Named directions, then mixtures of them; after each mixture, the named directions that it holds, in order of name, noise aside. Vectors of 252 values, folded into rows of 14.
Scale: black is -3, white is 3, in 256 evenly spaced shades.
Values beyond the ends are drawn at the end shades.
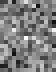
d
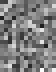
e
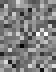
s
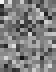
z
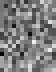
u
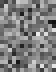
d, s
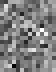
e, s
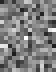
d, z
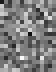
z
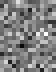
s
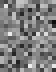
d, s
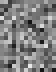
e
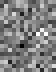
s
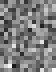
e, u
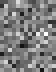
s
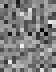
s, u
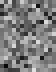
d, z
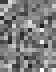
e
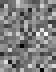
s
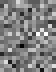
s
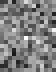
d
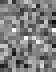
d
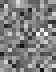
s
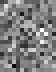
e, s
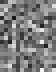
e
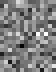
s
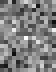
d
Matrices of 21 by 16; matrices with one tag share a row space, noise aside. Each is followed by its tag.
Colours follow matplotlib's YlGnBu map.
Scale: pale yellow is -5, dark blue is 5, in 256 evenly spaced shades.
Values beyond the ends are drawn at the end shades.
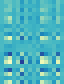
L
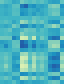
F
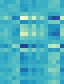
F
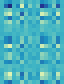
L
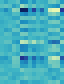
F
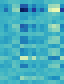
F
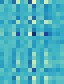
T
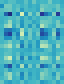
L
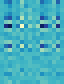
L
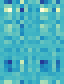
L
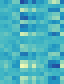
F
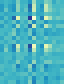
T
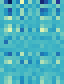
L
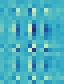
T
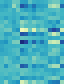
F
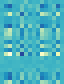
L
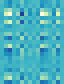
L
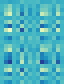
L
